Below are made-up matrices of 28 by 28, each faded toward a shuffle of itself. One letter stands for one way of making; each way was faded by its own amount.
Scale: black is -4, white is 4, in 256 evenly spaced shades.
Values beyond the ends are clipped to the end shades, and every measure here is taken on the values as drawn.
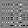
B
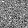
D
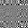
B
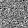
D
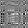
B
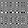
B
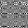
B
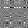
B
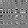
B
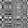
B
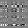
B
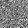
D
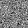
D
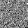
D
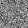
D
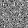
D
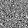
D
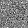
D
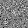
D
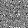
D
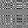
B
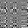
B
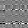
B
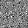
D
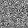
D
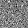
D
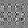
B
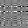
B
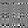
B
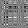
B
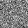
D
